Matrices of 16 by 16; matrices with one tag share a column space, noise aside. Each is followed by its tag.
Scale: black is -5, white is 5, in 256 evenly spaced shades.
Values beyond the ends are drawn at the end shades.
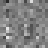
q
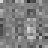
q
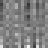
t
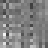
t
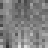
t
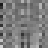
t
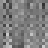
t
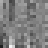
t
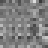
q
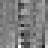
t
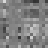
q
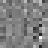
q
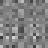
q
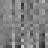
t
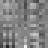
t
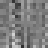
t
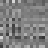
q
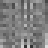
t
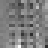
t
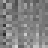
t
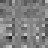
q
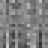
t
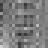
t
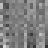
t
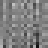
t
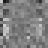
q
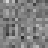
q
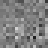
q
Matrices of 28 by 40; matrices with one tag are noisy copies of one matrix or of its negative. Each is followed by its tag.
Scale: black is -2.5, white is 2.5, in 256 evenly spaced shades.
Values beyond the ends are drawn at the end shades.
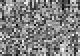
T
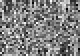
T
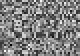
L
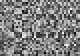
L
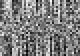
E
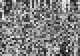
T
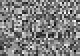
L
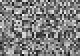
L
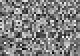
L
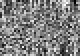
T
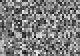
L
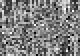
T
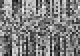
E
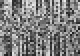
E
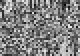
T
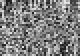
T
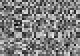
L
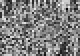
T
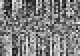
E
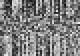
E
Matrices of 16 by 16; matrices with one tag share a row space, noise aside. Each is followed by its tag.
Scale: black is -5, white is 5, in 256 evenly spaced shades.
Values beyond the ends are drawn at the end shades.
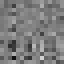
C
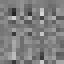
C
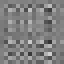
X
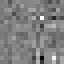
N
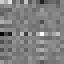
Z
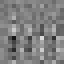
C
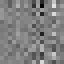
N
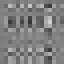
X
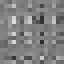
C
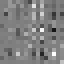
N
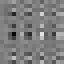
C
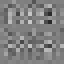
X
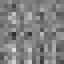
C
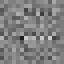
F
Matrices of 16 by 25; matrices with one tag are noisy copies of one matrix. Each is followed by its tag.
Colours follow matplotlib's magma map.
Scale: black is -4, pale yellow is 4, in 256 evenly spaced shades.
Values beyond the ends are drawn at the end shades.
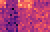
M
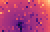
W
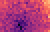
W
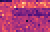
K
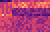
K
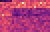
K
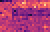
K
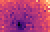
W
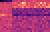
K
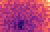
W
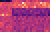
K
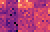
M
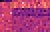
K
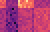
M
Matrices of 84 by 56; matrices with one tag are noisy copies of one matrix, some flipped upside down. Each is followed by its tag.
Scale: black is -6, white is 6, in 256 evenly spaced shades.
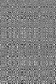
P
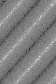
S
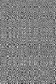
P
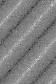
S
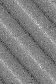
S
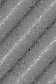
S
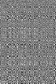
P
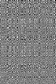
P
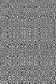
P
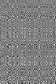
P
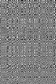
P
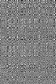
P
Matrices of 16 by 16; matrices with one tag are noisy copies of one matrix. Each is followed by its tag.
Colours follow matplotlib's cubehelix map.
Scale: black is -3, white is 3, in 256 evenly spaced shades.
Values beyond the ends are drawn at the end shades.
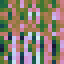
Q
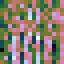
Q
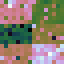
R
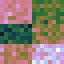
R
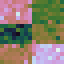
R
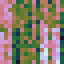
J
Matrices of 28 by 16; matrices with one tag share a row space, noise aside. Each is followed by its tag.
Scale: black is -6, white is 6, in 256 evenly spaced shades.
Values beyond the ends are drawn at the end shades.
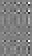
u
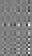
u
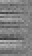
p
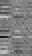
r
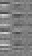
r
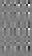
u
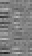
r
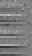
p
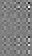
u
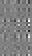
u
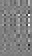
u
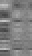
r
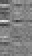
r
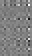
u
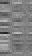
r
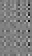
u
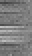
p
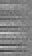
p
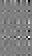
u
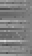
p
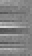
p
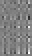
u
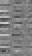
r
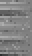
p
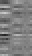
r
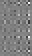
u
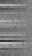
p
